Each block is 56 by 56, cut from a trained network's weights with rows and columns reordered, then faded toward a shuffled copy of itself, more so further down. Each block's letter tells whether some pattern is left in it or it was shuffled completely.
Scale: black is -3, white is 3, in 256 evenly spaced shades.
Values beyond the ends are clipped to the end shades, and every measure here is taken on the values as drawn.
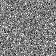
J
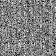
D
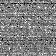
D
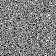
J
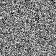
J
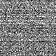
D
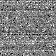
D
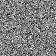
J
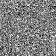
D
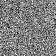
J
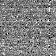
D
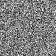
J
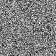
J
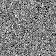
J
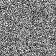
J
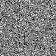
D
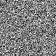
J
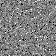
J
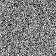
J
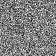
J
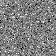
J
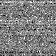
D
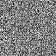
D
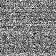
D
